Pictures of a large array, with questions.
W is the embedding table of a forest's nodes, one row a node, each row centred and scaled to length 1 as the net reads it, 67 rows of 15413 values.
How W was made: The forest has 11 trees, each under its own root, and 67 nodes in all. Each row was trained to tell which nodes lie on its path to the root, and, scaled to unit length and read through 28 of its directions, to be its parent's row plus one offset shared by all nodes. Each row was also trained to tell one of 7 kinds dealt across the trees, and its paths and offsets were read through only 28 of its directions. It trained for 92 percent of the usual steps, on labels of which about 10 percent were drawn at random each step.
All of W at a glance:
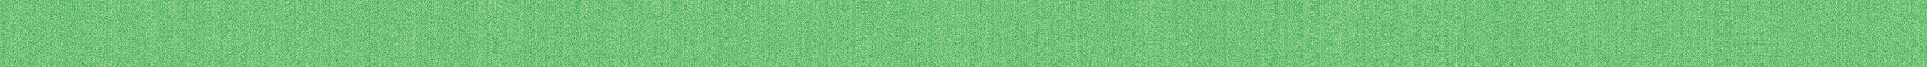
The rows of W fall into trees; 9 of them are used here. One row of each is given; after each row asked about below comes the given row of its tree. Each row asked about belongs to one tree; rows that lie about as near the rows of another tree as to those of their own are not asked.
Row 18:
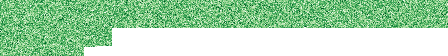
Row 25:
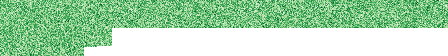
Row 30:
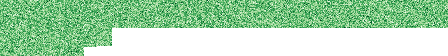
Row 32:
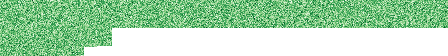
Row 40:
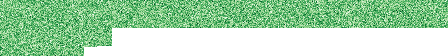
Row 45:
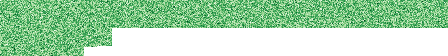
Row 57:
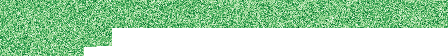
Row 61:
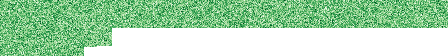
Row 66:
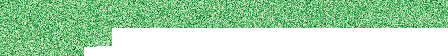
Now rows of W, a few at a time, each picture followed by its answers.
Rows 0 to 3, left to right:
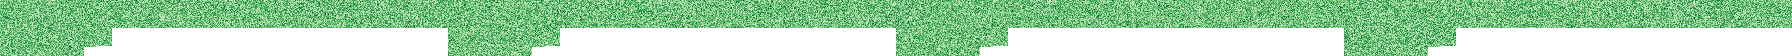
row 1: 66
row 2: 61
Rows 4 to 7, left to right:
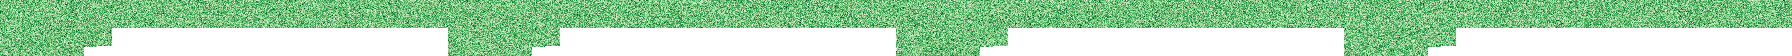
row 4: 30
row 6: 66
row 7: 61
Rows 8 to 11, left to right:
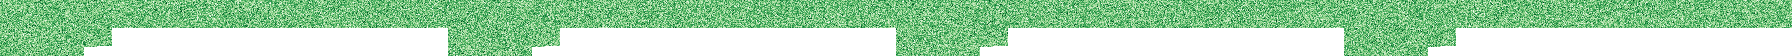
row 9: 66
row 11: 30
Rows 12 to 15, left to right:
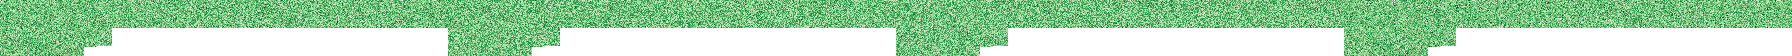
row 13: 61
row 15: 30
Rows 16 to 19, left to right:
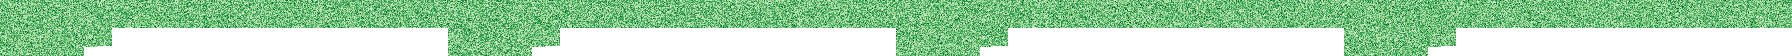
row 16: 18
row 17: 40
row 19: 30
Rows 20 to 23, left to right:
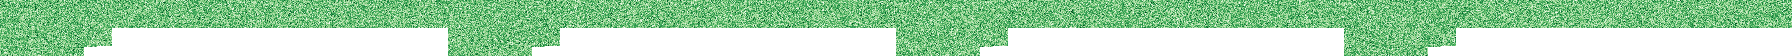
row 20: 57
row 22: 66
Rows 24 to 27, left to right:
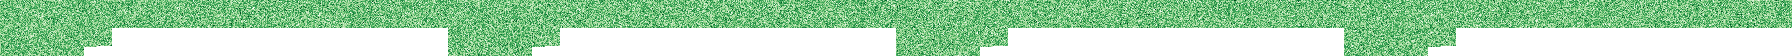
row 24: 57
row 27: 61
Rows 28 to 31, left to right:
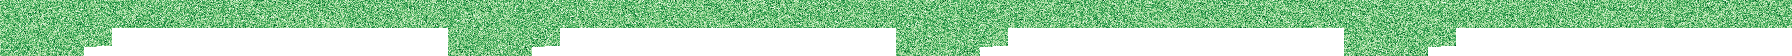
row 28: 57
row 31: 18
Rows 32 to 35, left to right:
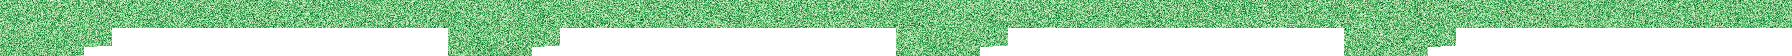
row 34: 66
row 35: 30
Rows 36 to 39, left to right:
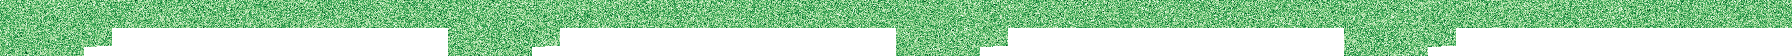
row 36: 30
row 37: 66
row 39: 66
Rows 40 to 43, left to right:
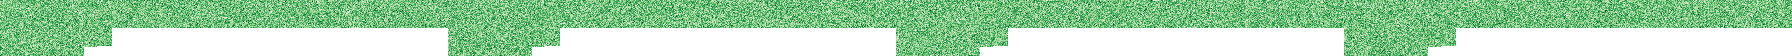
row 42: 45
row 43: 45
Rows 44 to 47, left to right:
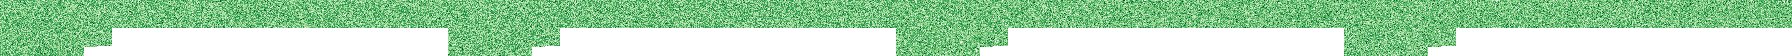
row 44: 40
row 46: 30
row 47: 66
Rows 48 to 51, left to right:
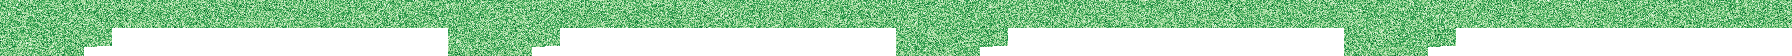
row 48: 18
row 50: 30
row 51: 25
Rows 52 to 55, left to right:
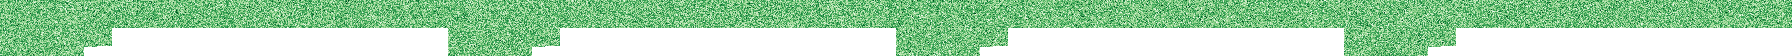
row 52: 66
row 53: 45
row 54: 30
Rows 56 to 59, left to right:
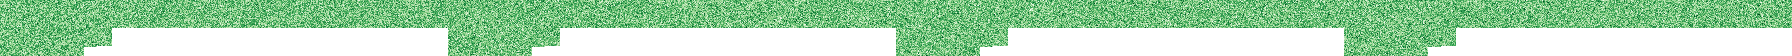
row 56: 61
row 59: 45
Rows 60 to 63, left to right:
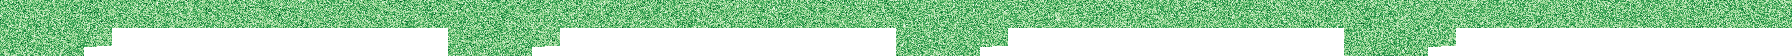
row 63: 25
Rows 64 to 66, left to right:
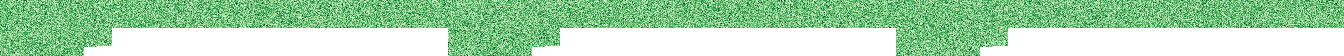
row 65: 18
